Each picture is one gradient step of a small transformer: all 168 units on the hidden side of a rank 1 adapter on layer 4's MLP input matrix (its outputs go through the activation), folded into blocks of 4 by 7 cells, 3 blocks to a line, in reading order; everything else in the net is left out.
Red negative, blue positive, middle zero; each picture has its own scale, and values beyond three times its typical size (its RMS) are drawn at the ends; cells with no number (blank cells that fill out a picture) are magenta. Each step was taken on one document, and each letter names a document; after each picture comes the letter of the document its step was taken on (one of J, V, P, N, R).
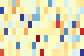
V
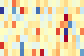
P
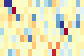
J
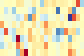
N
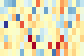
J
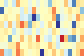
V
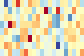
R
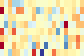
P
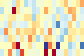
R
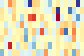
J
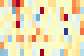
P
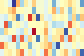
R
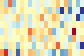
J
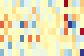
V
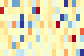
V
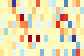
V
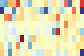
P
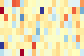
P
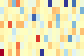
V
